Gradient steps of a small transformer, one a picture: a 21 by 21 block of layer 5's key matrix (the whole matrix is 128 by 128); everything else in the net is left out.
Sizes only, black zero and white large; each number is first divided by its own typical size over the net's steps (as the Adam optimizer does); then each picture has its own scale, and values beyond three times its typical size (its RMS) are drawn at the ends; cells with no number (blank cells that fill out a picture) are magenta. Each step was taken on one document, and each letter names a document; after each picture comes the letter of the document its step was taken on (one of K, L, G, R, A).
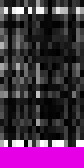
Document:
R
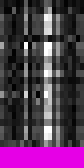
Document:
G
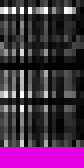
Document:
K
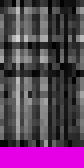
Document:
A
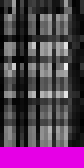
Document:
G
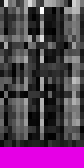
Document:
A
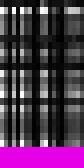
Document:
K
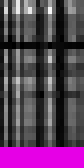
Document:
A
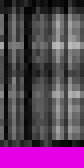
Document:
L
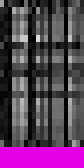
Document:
A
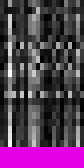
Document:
G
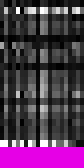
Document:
K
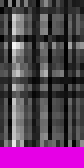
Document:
L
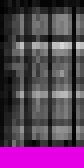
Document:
G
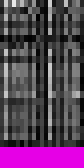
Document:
L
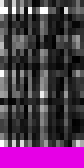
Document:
K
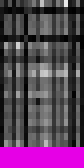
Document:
R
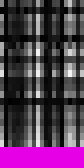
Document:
G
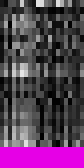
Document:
G
